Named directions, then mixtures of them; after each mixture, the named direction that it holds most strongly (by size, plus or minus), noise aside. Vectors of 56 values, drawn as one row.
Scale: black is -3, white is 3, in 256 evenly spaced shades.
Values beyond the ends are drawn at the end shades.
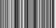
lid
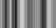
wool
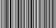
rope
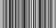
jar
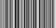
lid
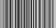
rope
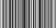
jar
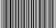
rope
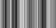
wool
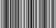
rope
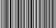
rope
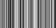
lid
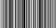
jar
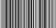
rope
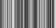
lid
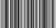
rope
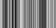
wool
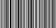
rope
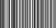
rope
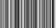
lid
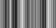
wool
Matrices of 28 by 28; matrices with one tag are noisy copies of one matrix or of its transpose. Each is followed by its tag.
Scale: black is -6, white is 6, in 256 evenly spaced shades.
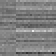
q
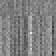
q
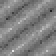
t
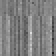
q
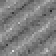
t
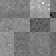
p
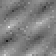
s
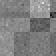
p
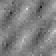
s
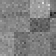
p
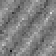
t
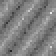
t
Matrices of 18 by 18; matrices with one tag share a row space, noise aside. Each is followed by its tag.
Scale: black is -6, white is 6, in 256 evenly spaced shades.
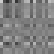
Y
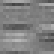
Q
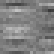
Q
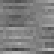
Q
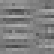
Q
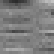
Q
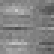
Q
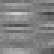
Q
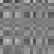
Y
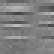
Q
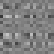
Y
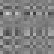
Y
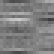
Q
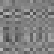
Y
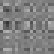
Y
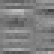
Q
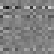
Y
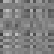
Y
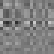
Y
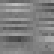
Q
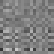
Y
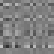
Y
